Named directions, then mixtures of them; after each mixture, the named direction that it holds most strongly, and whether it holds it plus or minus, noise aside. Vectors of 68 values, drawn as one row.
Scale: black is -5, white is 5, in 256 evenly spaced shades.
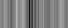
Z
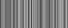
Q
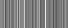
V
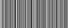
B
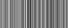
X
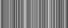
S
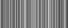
S, plus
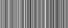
X, plus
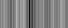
Z, plus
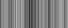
Z, plus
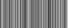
S, minus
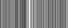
Z, minus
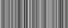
Q, minus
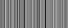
V, minus
